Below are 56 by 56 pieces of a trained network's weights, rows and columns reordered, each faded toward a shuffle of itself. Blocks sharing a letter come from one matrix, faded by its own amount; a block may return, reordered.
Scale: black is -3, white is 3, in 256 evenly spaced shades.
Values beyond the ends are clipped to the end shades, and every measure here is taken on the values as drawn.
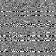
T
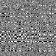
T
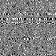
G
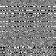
T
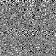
G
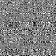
G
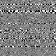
T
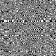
G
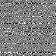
T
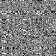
G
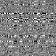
T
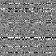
T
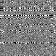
T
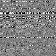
T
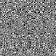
G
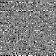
G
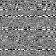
T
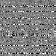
T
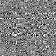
G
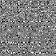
G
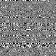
T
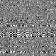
T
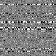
T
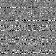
T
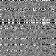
T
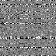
T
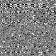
G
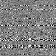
T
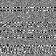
T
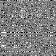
G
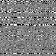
T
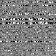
T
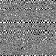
T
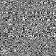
G
